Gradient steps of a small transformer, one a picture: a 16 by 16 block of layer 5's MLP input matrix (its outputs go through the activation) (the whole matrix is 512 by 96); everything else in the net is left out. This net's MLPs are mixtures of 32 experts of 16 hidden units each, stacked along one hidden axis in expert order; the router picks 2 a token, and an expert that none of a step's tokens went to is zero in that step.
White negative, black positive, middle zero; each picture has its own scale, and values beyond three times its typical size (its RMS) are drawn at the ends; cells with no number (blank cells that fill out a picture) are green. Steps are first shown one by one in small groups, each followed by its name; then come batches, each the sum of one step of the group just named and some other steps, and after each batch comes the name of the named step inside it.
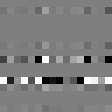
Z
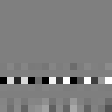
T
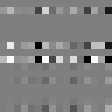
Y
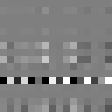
T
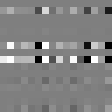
Y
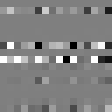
Y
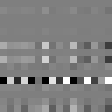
T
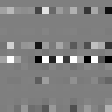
Y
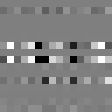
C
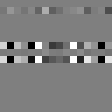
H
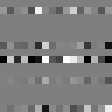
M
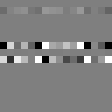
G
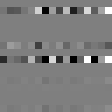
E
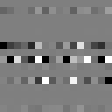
G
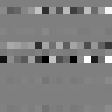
E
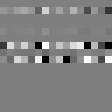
G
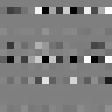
E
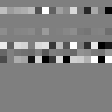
H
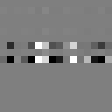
H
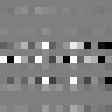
G
